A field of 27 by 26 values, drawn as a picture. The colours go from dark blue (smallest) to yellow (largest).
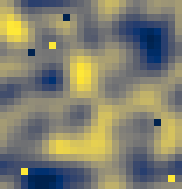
Mirror symmetry: none. Slope: none. Grain: blotchy. Average level on the scale: 50%. Odd rows or columns: none. Lone odd cells: 6, 3 higher and 3 lower than their neighbours.
